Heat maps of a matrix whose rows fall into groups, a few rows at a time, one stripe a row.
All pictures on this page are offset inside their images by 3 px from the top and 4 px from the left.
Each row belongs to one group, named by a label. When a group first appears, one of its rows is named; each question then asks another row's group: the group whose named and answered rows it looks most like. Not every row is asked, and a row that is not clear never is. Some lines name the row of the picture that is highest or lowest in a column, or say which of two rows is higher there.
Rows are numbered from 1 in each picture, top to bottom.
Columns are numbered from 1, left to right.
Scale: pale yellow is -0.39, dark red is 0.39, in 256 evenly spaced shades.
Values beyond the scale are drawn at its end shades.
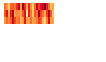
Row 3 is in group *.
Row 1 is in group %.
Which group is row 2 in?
*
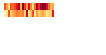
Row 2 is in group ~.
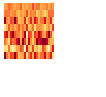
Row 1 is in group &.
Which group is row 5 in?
*
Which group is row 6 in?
%
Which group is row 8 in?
*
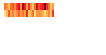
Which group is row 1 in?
%
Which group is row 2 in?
~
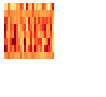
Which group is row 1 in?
~
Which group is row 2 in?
&
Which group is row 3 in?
*
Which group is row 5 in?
*
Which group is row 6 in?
*
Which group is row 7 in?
*
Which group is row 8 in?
&
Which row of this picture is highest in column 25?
1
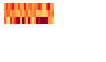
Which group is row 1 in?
*
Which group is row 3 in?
%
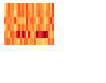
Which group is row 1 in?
~
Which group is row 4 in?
~
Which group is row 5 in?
%
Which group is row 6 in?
&
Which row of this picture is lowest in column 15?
5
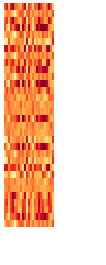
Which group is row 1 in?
*
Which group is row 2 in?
~
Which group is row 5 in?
~
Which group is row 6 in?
~
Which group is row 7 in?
*
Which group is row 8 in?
~
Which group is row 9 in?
*
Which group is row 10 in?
%
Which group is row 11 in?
~
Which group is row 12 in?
%
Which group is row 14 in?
&
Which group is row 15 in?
&
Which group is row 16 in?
&
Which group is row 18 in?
&
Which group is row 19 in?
&
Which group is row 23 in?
~
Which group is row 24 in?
*
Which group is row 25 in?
~
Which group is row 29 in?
*
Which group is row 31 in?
%
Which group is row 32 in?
~
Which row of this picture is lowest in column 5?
25
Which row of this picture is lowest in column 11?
25
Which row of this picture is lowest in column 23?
25
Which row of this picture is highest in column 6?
28
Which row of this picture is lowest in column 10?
24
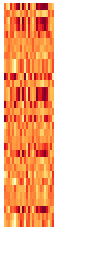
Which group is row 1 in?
%
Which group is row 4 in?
%
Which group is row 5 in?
*
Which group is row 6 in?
&
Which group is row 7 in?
&
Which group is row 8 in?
&
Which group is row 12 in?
&
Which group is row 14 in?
%
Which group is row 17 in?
*
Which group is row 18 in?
~
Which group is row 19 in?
&
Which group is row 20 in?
&
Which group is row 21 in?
*
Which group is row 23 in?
&
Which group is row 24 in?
&
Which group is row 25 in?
~
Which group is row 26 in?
~
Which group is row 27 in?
&
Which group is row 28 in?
&
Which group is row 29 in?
&
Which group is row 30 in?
%
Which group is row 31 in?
~
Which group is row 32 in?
~
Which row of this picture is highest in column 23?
11
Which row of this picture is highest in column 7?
1
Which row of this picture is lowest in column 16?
25
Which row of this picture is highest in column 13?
1
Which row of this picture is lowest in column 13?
25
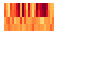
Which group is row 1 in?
%
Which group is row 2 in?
%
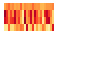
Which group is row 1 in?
&
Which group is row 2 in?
*
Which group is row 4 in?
~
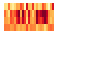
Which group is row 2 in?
%
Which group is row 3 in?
%
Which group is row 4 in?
&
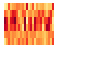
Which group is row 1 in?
~
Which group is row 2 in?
*
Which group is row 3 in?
*
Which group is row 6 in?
~
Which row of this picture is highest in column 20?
2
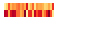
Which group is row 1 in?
~
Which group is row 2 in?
*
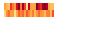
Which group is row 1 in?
%
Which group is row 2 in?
~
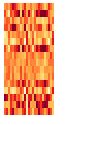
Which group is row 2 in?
%
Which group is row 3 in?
&
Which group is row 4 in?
*
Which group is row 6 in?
~
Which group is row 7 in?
%
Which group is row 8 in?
&
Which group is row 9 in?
&
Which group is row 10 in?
&
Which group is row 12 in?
%
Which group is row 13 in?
~
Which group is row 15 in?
%
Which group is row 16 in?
*
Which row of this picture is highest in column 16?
14
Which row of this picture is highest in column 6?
4
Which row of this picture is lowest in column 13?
5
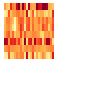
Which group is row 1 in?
%
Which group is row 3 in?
~
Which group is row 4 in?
~
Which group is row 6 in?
*
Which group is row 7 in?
&
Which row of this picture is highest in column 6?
6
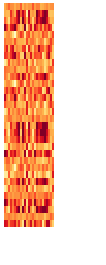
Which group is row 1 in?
&
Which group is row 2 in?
%
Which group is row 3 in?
%
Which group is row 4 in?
*
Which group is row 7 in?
*
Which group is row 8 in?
*
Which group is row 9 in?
~
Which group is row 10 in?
&
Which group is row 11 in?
%
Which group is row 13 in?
*
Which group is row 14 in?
*
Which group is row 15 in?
&
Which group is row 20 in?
%
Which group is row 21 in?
~
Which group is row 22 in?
*
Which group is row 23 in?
&
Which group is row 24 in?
~
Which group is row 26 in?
%
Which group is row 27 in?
~
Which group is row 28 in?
*
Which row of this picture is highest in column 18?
7
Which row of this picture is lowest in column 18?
25
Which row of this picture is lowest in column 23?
25
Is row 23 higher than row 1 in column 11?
Yes
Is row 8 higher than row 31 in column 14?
Yes
